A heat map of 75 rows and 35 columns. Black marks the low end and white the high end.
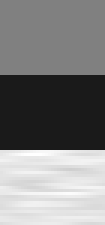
The table splits into 3 rows of 1 panel. Panel 1,1: middling, flat. Panel 2,1: very low, flat. Panel 3,1: very high, streaked across, faint in contrast.
